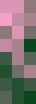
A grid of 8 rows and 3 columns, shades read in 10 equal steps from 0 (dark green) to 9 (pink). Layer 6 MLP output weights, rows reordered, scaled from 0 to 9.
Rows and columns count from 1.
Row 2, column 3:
6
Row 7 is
2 1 2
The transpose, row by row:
8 9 5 7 2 1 2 3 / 8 7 8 6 6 4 1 1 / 5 6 4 0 3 6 2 0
